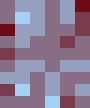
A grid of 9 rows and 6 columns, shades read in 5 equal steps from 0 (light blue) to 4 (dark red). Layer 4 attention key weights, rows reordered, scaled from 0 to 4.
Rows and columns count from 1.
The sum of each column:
21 9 14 14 17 20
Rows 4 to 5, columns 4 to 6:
2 3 2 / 2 2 2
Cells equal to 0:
3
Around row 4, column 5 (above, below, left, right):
2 2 2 2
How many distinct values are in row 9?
3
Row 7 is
1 1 2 1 2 2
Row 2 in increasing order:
0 1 1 2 2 3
